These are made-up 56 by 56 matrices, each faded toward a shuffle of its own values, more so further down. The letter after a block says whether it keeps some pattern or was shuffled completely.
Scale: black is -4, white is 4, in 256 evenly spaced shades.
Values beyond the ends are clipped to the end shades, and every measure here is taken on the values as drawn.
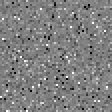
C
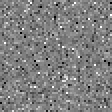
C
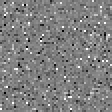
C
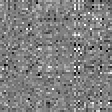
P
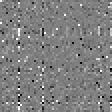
P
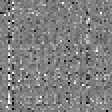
P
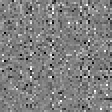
P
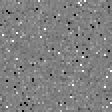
C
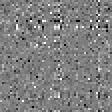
P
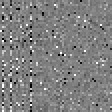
P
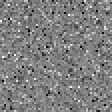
C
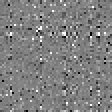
P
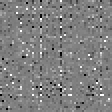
P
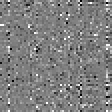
P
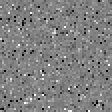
C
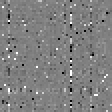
P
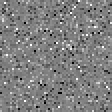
C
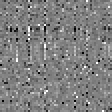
P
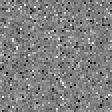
C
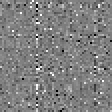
P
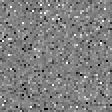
C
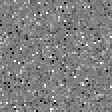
C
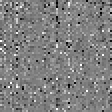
P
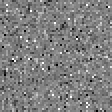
C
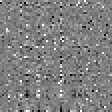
P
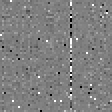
P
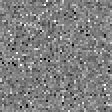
C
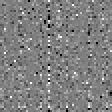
P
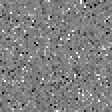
C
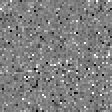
C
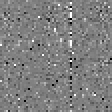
P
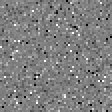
C
